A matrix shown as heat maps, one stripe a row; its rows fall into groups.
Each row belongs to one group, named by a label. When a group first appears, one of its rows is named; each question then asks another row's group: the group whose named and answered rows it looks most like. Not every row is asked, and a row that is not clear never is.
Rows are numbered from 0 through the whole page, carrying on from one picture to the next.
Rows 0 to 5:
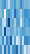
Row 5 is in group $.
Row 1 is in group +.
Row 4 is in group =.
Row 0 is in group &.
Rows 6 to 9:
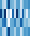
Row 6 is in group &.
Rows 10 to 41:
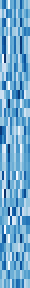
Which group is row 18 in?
=
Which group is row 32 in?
$
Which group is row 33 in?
$
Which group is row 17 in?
+
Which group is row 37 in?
=
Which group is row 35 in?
+
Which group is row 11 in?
=
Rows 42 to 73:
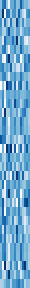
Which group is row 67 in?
$
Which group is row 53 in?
+
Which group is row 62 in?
+
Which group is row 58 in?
=
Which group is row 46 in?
$
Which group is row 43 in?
+
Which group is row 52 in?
+
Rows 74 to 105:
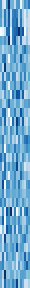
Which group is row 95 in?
+
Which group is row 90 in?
+
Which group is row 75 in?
$
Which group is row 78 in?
$
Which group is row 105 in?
$
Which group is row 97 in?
=
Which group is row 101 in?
$
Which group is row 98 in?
+
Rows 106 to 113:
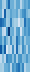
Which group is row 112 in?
=
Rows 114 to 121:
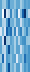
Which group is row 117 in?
=
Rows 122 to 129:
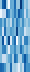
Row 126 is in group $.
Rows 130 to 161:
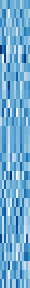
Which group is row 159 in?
$
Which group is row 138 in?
$
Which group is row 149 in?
=
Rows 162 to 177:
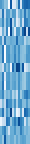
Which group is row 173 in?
=
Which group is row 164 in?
=
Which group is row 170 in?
+
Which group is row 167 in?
+
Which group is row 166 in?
$
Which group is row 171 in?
+
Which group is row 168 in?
+
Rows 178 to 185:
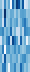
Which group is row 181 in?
=
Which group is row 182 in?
$
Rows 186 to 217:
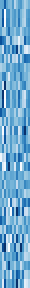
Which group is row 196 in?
+
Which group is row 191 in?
$
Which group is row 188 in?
+
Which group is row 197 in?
+
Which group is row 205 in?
$
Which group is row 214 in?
$
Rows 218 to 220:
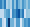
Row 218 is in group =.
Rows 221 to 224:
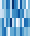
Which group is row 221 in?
$
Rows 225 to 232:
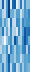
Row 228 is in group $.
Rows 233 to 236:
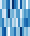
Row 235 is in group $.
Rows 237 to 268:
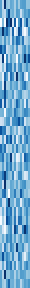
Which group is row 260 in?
=
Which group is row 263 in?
=
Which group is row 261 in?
=
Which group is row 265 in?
+
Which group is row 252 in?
=
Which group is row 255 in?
=
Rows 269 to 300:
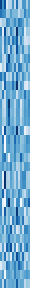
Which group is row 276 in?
=
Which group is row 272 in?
$
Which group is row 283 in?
$
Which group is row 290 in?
+
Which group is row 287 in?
=
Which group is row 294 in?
=
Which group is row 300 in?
$
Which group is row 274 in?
$
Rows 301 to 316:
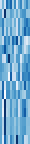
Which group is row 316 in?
$
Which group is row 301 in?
=
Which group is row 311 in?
+
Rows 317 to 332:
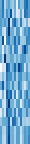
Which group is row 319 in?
$
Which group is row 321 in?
+
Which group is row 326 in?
+
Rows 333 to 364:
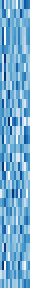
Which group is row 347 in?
=
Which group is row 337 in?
+
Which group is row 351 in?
+
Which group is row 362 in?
+
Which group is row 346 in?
$
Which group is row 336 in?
+
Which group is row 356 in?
=
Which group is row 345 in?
=
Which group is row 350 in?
=
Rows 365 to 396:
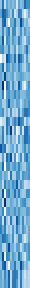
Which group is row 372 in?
+
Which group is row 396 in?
$
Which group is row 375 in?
+
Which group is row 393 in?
+
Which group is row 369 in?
+
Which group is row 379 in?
=
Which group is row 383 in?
+
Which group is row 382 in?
=
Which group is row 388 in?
+
